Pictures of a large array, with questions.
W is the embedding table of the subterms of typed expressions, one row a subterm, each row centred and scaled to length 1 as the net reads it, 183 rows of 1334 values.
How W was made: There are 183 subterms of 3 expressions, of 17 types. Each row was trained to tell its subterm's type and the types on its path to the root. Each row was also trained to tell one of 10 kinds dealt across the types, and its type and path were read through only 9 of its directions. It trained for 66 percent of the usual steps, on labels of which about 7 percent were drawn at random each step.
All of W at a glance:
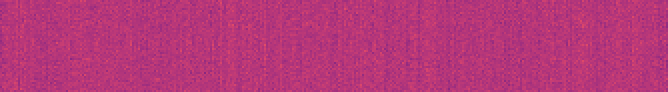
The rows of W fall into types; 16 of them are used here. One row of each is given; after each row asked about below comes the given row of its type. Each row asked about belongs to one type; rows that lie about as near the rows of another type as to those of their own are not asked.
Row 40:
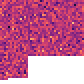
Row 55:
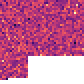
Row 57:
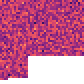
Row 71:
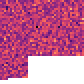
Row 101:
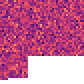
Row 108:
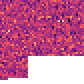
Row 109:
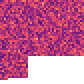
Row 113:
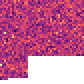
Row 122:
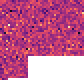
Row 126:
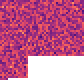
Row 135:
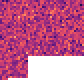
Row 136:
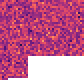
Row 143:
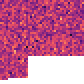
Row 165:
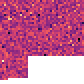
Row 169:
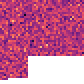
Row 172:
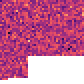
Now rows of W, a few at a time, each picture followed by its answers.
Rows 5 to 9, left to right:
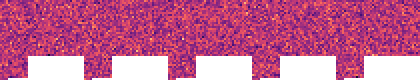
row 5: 136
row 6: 71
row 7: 135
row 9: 169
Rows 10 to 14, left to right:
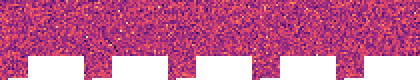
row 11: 108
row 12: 126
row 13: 71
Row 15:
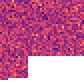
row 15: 169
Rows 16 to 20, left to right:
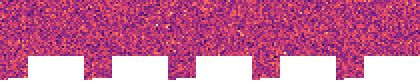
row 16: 143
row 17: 172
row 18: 55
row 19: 165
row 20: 113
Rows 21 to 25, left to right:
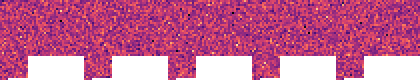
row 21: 126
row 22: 169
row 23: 169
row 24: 101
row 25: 57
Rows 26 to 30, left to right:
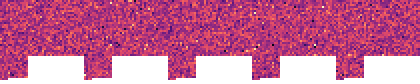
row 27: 40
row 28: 172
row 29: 135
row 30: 113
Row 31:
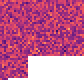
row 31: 101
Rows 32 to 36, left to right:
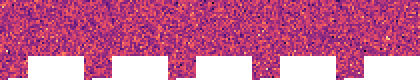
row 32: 169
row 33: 136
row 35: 101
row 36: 172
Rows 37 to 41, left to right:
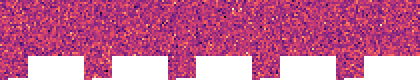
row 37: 172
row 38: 165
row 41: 101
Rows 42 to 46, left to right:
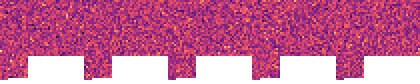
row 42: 143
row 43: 126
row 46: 55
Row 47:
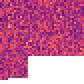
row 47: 40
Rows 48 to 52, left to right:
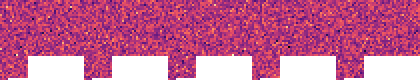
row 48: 126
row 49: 101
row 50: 55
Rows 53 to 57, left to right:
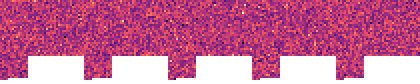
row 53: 57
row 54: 169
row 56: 109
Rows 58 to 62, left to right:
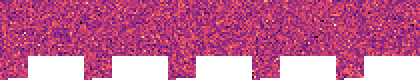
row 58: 108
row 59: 165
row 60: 109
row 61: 126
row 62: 122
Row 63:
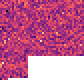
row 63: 113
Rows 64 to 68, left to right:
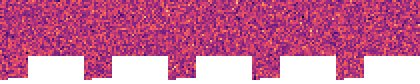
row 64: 136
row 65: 165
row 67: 71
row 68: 172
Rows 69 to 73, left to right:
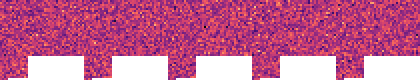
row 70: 143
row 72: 172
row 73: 122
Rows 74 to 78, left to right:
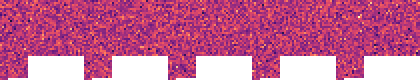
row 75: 108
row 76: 165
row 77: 126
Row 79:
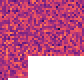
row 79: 126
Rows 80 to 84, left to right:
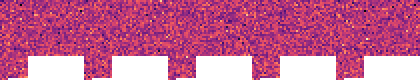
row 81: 108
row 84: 108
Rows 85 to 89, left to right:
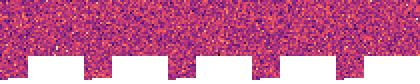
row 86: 126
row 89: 126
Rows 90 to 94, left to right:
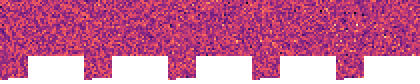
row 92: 57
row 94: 136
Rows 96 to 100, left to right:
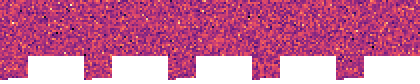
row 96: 101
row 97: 108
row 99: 113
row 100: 55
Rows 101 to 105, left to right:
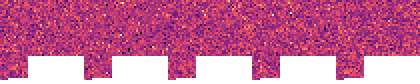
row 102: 122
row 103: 108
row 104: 55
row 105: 169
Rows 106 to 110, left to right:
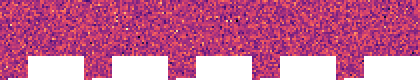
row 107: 172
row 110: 165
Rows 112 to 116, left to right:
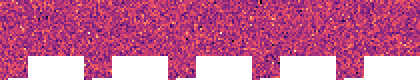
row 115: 135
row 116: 109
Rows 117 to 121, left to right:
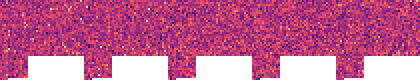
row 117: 143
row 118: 143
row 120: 57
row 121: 136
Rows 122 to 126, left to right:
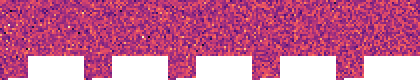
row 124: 169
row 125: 169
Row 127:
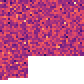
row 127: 165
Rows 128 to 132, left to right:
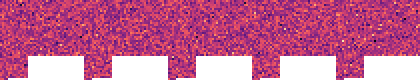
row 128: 113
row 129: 169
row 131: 108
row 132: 113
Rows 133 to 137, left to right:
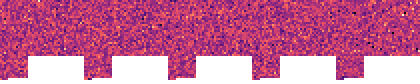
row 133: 57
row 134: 122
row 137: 55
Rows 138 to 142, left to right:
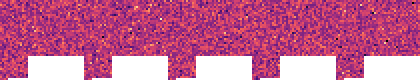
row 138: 109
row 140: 113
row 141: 55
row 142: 165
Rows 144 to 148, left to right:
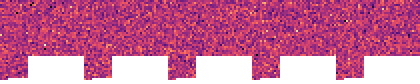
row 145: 71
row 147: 57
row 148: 108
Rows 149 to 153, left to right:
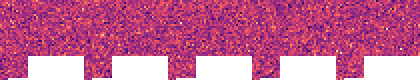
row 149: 55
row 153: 40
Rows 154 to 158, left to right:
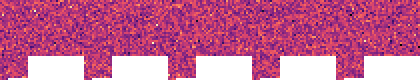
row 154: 55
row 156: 172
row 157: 109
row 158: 172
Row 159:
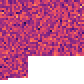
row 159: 71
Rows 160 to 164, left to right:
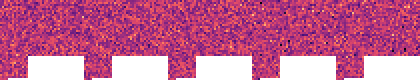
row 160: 40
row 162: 109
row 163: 126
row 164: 136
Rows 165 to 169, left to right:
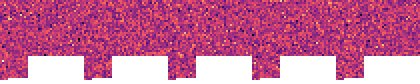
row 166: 57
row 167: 57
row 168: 113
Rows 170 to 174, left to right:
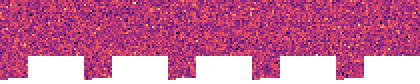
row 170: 108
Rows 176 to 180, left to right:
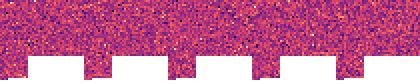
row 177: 136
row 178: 113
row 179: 57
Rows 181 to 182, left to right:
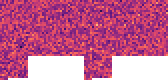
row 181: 57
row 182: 109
